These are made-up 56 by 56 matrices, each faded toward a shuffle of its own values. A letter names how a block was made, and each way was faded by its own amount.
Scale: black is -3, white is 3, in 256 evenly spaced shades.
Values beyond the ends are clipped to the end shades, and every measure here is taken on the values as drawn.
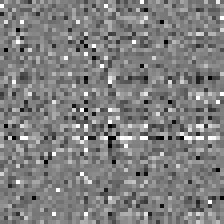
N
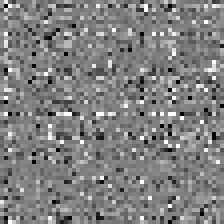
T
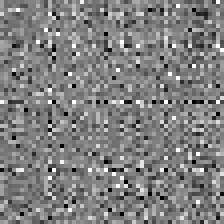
N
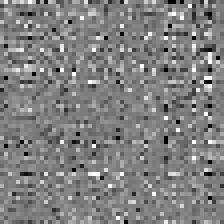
T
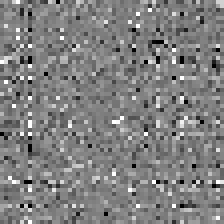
T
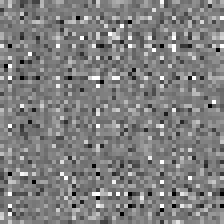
T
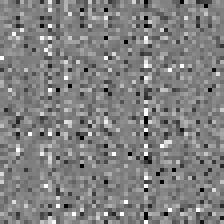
T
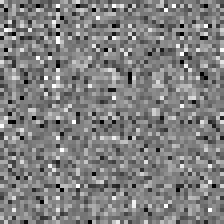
N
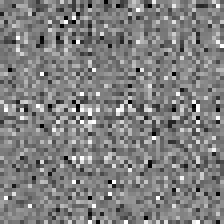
N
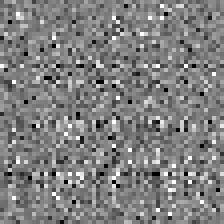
N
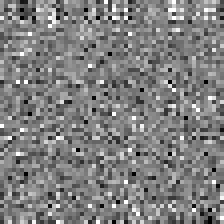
N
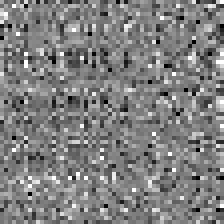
N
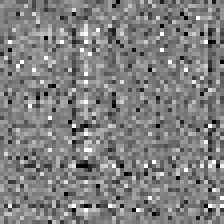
N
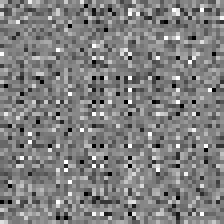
N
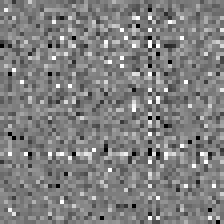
N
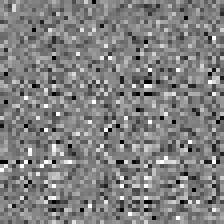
N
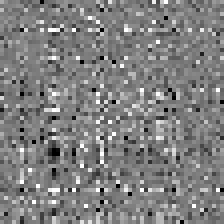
T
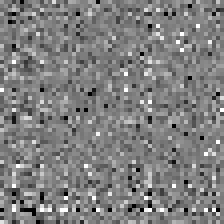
N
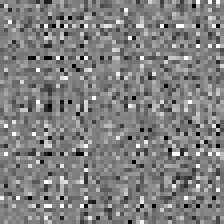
T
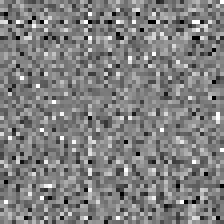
N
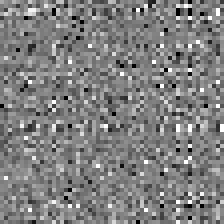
N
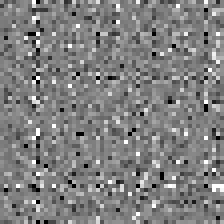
T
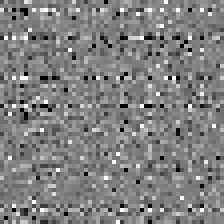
T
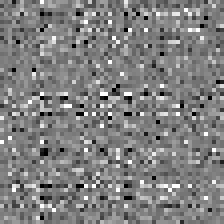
T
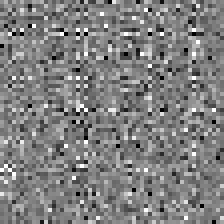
N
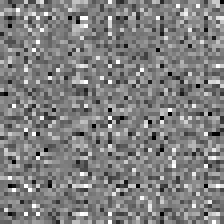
N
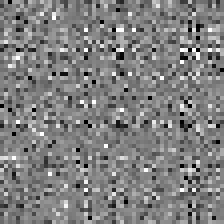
T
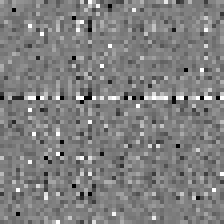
T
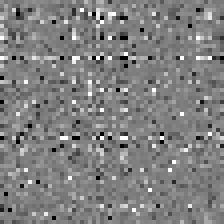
T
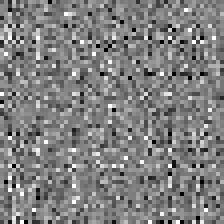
N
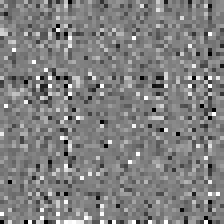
T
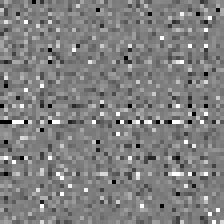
T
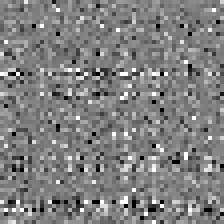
T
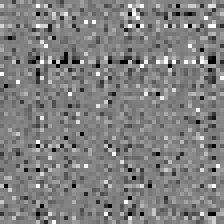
T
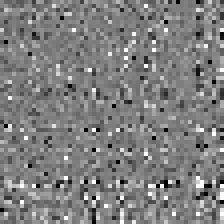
T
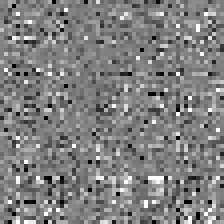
T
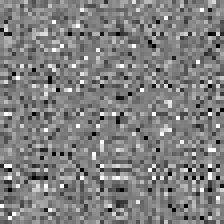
N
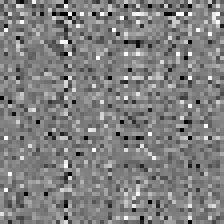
T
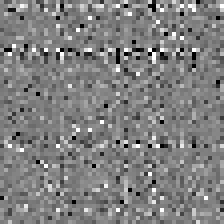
T
